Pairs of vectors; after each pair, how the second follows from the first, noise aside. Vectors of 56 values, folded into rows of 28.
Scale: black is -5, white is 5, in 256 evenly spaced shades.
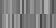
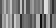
scaled up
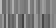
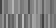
sign-scrambled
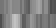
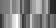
scaled up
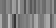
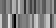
scaled up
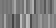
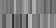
sign-scrambled
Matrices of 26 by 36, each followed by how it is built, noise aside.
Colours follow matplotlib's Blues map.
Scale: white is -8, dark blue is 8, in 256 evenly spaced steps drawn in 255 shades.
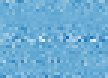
uneven rows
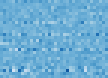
uneven rows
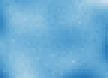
smooth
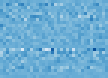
uneven rows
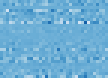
uneven rows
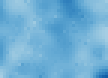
smooth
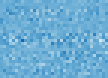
uneven rows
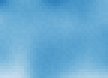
smooth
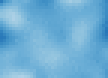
smooth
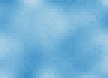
smooth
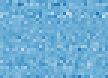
uneven rows
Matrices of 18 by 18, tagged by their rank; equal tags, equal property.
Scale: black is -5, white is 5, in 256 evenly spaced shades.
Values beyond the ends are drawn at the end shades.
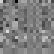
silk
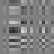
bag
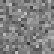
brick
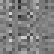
silk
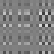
bag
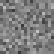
brick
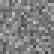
brick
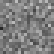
brick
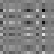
bag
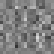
silk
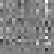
silk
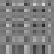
bag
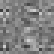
silk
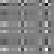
bag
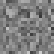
silk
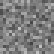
brick
